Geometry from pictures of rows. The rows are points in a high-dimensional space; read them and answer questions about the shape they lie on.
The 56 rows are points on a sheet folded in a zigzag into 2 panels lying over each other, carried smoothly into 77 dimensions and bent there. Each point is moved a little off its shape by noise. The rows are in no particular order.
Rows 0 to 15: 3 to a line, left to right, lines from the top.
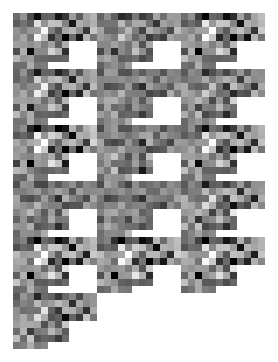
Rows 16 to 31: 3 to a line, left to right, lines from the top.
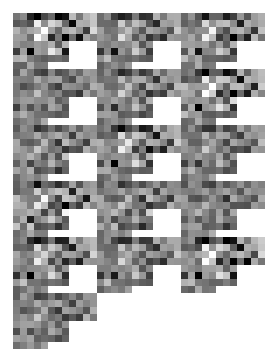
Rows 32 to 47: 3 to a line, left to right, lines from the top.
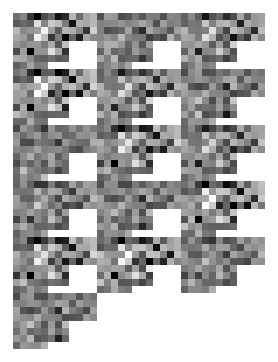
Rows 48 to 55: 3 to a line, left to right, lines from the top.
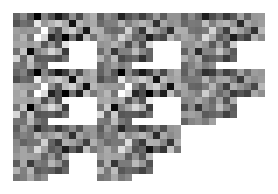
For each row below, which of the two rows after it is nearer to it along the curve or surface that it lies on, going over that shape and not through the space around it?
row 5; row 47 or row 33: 47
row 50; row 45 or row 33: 45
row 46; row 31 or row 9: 9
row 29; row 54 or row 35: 35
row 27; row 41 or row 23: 41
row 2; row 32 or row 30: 30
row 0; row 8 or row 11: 8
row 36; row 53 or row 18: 53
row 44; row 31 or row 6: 6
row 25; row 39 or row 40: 40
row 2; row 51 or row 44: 51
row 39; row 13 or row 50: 13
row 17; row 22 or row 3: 22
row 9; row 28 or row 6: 28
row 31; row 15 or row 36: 15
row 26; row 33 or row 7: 7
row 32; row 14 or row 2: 14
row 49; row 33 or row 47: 47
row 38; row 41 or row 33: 41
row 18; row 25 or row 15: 15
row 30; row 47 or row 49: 49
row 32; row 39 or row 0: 39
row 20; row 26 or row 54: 26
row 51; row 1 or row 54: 54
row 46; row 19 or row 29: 29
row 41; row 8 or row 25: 25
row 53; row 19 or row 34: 34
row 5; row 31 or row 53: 53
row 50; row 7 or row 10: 7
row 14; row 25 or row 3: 25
